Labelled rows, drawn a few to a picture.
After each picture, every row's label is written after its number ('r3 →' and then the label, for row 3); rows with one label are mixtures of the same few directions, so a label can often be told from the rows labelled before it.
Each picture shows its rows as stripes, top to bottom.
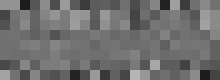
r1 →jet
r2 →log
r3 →log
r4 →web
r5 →web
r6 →web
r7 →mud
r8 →log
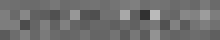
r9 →web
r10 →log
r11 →jet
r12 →mud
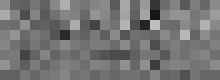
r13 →mud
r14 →mud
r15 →log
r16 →mud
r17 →mud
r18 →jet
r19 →mud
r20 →mud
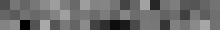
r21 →log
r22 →mud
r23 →jet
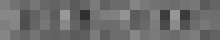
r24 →log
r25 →jet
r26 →jet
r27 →log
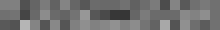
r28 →jet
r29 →jet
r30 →jet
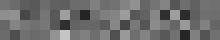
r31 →web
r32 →jet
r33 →mud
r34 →mud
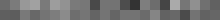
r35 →web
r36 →mud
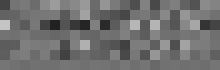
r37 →log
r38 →jet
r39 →log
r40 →log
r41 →jet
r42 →mud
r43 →mud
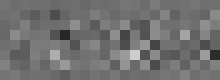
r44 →log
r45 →web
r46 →log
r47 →mud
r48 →log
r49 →web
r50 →mud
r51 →mud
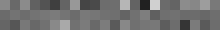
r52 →log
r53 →log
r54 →mud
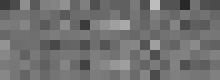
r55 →mud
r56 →mud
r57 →jet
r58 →log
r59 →log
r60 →mud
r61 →jet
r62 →mud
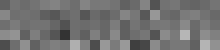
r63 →log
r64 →log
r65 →mud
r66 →mud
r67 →log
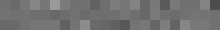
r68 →web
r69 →log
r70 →jet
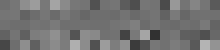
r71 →web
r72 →jet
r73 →web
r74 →log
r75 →log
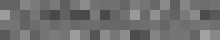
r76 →jet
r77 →log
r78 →jet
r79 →log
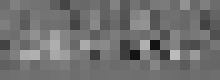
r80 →mud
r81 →log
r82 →log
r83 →web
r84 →log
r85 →web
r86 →mud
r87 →mud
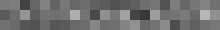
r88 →jet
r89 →log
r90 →web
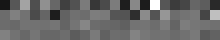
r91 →mud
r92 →web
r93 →jet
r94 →log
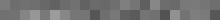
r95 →log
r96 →web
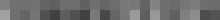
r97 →log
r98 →log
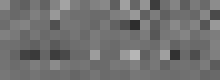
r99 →mud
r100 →web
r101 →web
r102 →mud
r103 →web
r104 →web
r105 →web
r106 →log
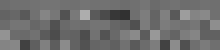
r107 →log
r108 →jet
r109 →web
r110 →log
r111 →jet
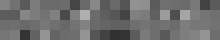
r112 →log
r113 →jet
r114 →jet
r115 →jet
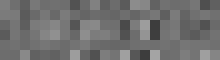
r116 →log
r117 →jet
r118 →log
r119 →log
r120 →jet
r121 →log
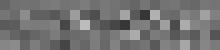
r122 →log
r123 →log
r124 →jet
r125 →web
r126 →mud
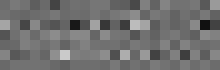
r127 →web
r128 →web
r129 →log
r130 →log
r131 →jet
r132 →mud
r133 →mud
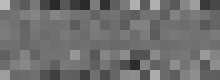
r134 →log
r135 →web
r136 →log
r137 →mud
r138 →jet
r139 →log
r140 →web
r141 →log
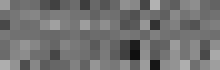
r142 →log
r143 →web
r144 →log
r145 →log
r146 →web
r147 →web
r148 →mud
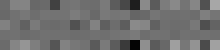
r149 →web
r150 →log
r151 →log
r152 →web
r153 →web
